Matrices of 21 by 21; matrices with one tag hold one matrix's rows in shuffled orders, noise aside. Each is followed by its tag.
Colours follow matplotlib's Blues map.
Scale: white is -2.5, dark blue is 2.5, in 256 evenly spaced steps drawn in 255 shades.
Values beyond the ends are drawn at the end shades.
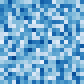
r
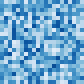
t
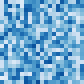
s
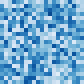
t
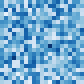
t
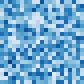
r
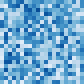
s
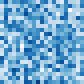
s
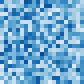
s
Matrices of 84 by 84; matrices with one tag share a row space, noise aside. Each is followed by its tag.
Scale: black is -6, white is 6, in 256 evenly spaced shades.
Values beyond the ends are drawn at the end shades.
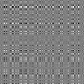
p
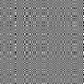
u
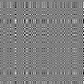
u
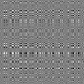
p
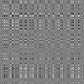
p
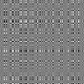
p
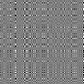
u
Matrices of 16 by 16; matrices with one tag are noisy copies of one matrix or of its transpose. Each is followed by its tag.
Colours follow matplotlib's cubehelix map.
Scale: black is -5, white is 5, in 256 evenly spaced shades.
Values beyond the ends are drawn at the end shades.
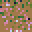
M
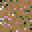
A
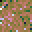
A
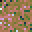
A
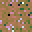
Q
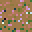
Q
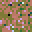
Q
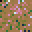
A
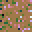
M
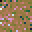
A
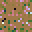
Q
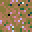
Q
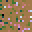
M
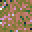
A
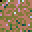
A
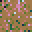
A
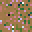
Q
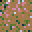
A
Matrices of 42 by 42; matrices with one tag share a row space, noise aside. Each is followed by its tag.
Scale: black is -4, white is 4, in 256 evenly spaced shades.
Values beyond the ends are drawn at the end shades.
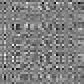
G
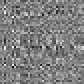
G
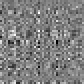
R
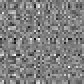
R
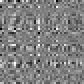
R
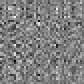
R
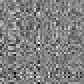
R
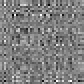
G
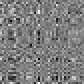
R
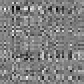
G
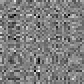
R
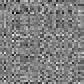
G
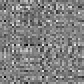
G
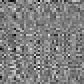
R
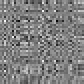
G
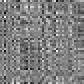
G
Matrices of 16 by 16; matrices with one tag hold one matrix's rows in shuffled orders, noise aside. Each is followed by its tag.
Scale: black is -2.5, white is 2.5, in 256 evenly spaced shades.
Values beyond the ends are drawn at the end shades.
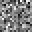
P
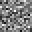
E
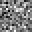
E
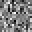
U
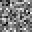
E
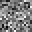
E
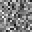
U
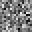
P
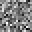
P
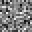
E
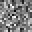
U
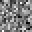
P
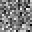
P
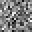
U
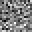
E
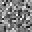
P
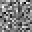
P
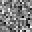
P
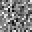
U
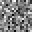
U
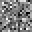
P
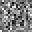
U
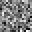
P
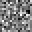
P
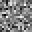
E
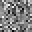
U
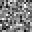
E
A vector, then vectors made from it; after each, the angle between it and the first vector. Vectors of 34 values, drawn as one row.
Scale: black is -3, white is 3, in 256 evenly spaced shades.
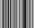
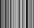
orthogonal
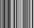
partly aligned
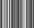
nearly opposite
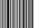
partly aligned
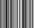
partly aligned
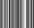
nearly opposite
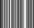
nearly opposite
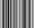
nearly parallel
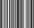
nearly opposite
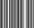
nearly opposite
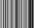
orthogonal
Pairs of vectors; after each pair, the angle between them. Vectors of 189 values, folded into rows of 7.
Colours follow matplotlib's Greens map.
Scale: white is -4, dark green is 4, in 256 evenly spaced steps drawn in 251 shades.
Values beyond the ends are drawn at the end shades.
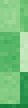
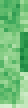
nearly opposite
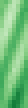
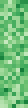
orthogonal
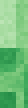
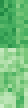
nearly opposite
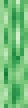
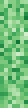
partly opposed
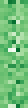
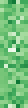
nearly parallel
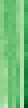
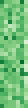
partly opposed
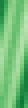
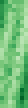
nearly parallel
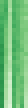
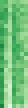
nearly parallel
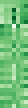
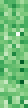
orthogonal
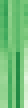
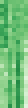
nearly parallel
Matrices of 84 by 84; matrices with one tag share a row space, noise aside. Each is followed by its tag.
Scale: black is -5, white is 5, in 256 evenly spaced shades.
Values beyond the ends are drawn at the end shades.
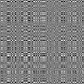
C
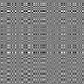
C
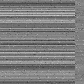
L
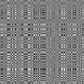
C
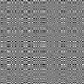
C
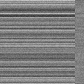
L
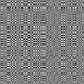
C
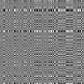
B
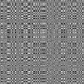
C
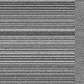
L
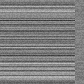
L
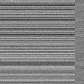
L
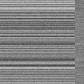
L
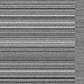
L
